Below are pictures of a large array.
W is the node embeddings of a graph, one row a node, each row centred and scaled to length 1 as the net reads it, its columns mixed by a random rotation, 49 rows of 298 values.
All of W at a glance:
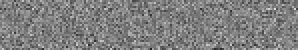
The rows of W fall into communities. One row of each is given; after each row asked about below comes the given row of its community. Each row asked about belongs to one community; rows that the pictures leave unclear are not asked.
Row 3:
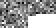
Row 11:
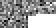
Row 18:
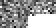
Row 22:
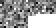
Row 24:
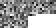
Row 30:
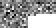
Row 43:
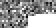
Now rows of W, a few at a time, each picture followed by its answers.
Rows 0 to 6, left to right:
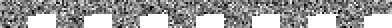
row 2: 43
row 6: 22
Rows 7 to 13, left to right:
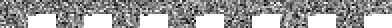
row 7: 3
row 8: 18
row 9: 18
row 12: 22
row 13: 11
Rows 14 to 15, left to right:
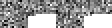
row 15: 30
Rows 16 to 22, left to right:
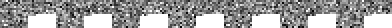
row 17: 24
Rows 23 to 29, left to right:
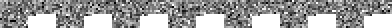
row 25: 18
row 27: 30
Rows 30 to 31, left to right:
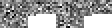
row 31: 24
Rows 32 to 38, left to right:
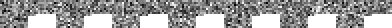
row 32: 22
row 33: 24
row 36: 24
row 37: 18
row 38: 22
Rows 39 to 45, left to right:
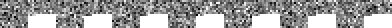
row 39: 11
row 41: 24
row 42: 18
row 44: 43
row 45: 43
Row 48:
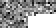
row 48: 30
